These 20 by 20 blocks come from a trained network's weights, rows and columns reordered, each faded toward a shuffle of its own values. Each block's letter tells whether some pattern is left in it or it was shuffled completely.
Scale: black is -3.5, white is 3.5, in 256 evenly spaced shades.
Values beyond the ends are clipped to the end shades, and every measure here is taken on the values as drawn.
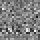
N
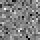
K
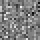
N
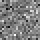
K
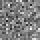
K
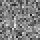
K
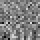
N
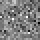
K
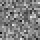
K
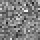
K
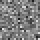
K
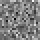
K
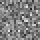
K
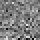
N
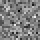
K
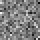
K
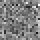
N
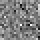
N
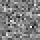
K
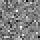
K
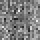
N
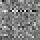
N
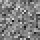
K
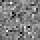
K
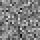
K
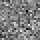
K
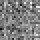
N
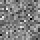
K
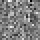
N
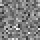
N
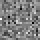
N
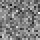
K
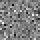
K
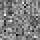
N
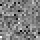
K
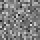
K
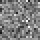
N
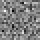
N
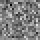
K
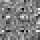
N
